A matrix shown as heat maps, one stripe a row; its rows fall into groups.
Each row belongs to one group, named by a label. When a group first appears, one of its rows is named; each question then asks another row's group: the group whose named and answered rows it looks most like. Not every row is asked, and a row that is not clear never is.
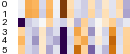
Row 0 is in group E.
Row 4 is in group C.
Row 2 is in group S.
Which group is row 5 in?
C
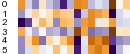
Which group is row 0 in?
C
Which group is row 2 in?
S
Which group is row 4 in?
E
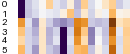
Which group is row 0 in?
S
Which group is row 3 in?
C
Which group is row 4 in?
C
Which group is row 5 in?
C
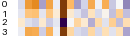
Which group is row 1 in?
E
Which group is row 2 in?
C
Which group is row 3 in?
E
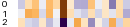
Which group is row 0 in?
E
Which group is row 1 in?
E
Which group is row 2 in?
C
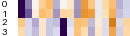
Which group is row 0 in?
S
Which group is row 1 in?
S
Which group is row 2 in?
C
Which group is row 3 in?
C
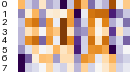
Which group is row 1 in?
E
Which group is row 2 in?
E
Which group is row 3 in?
E
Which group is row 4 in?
E
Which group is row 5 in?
E
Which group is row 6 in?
S
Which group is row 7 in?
S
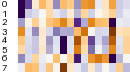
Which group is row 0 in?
S
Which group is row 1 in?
S
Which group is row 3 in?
C
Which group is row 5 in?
C
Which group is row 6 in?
E
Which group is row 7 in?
E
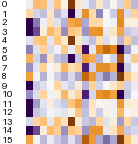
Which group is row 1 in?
C
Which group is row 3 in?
S
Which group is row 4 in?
E
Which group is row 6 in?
C
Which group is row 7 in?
E
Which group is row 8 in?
C
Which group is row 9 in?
S
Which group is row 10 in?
E
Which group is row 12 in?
S
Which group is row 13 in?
E
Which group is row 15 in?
C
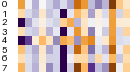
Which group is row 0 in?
C
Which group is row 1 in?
C
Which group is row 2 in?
S
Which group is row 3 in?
C
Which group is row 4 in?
S
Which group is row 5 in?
C
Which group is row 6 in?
C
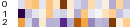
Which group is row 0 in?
E
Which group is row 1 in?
S
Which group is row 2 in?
C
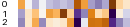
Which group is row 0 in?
C
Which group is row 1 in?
E
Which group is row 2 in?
E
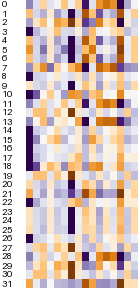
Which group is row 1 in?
C
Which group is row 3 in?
S
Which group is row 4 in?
C
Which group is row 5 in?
C
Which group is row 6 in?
C
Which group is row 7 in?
E
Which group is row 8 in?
S
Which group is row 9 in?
C
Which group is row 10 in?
S
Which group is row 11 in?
E
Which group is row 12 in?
E
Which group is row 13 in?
E
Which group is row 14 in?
S
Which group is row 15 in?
S
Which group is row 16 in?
S
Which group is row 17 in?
S
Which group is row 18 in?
S
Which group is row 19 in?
E
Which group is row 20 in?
C
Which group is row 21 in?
C
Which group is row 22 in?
S
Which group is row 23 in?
C
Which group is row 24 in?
C
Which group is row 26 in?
S
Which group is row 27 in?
E
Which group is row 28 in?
E
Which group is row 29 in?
E
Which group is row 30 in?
E
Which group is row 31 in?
C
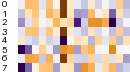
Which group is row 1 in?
E
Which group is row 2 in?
E
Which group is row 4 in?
C
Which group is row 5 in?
S
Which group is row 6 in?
E
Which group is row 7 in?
S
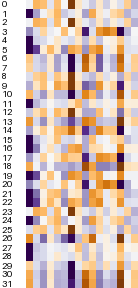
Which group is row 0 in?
E
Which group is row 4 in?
S
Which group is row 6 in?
C
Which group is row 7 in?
C
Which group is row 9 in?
E
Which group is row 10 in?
C
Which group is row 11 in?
S
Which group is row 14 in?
E
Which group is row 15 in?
S
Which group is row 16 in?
S
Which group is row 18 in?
C
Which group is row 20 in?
E
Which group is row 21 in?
S
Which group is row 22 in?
S
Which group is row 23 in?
E
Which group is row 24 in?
S
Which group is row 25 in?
E
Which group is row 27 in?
S
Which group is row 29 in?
C
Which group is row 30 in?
C
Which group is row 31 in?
C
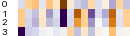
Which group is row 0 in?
E
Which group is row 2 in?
C
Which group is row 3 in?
S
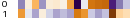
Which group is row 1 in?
C
